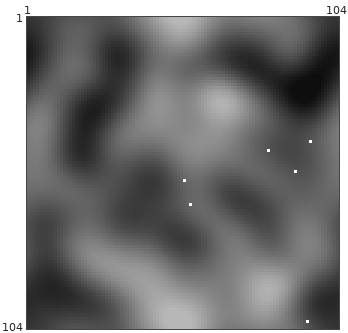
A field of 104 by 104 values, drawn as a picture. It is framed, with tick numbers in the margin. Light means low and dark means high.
The ninth with the highest average is the top right. Overall the values sit about 60% of the way up the scale. The field is smooth, with broad soft blobs. No single row or column stands out from its neighbours. There are six isolated cells, each far lower than the cells round it.
